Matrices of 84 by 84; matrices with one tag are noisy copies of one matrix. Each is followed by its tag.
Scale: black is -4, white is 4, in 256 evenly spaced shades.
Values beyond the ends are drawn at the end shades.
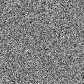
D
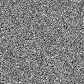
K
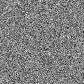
D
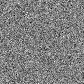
D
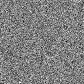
K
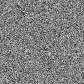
D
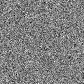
D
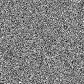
K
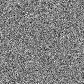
D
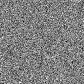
K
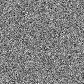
D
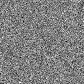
K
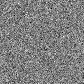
D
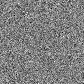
D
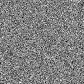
K
